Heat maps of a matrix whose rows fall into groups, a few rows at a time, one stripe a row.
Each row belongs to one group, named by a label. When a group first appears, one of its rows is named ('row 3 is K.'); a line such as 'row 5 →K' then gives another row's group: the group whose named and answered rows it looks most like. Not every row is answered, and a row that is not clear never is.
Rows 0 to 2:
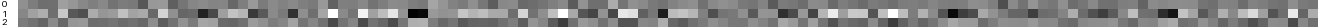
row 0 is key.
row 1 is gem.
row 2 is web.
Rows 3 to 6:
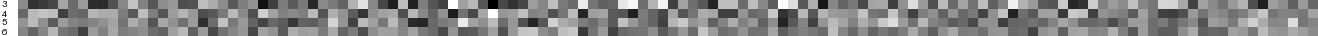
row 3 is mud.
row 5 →gem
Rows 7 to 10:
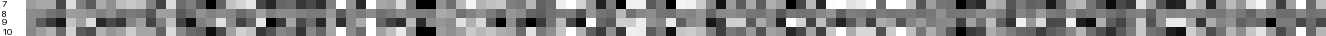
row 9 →mud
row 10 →gem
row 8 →key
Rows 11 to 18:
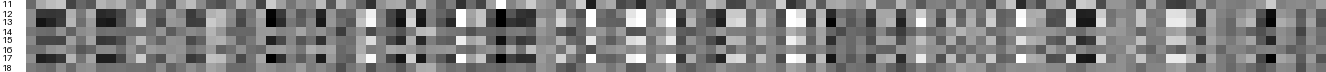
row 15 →mud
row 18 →web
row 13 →mud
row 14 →web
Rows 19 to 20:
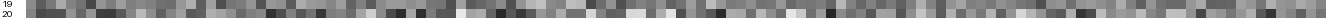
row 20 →mud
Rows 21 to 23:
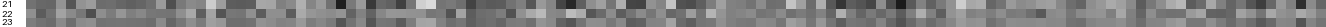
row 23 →web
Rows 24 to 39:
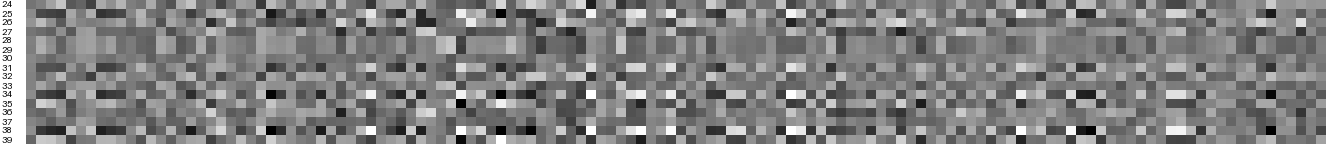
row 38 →mud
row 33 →key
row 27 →web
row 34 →mud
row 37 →web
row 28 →key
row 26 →gem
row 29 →key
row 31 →mud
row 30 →web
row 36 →web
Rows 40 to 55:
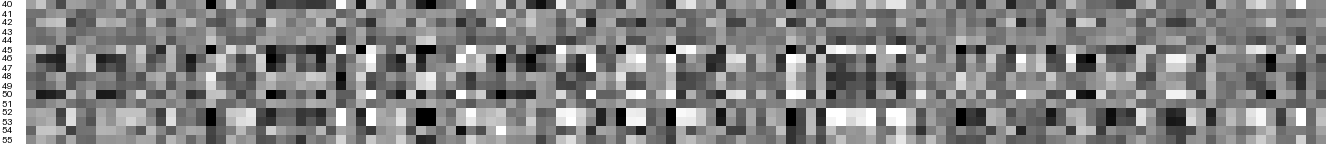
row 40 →gem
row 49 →web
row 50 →mud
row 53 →gem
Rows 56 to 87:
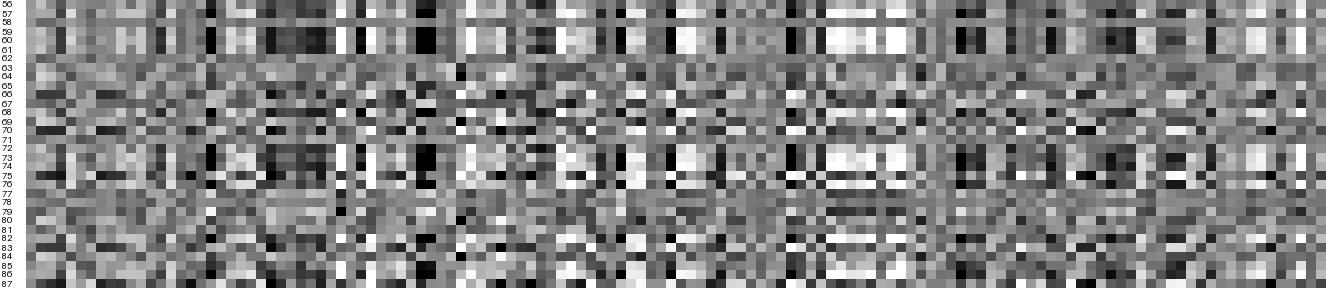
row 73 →gem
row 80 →key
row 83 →mud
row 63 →key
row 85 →gem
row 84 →key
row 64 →key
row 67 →web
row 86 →gem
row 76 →gem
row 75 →mud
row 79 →web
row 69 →key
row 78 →key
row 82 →gem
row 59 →gem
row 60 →gem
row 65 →gem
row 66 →mud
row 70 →mud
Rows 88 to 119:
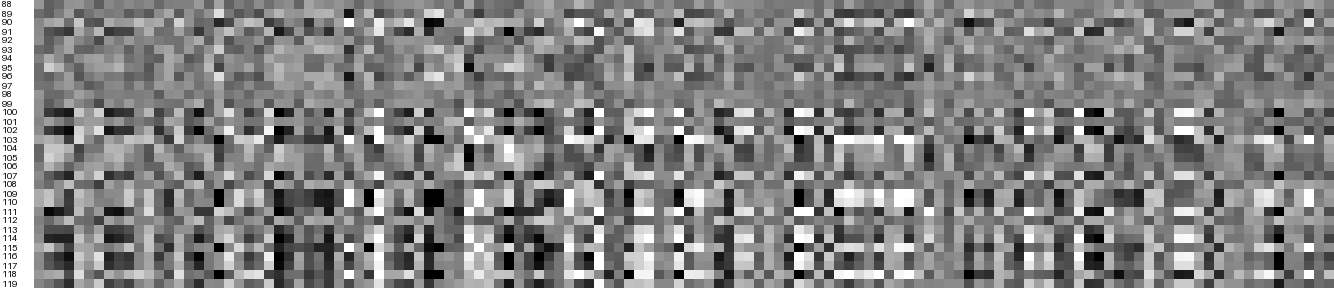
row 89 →web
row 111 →mud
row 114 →mud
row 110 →gem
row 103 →gem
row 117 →mud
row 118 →gem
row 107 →mud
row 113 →mud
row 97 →web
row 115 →gem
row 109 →gem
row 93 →web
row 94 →key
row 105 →key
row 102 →mud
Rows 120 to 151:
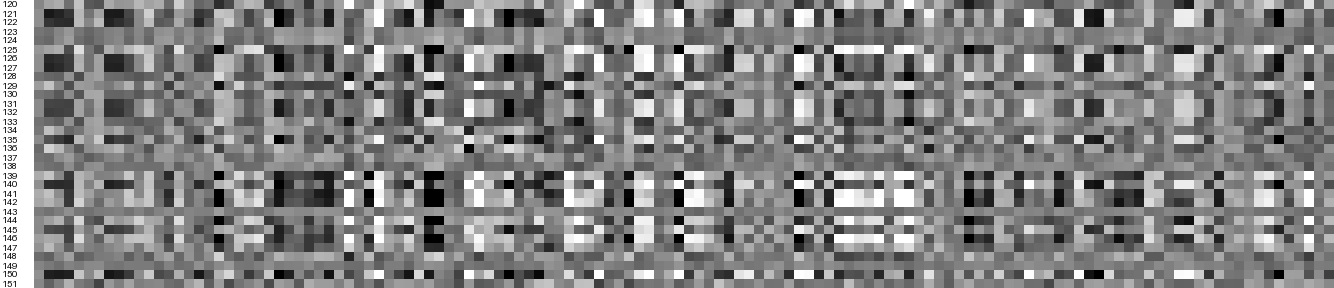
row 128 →web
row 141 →gem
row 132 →mud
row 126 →mud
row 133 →web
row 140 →mud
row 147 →gem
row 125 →gem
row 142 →gem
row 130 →web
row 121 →mud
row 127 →mud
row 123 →web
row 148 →web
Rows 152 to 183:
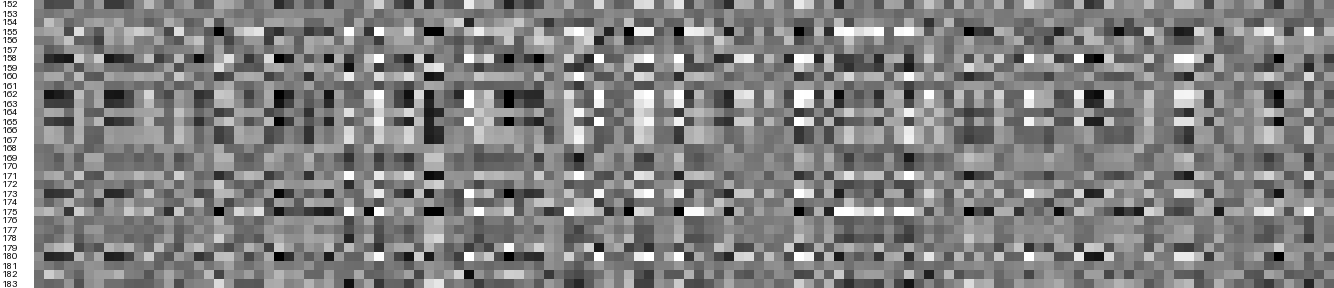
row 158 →mud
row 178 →web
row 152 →mud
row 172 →web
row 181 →web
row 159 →web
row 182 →key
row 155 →gem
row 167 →gem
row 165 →mud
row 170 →web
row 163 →mud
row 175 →gem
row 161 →web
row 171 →gem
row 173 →mud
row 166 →gem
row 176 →web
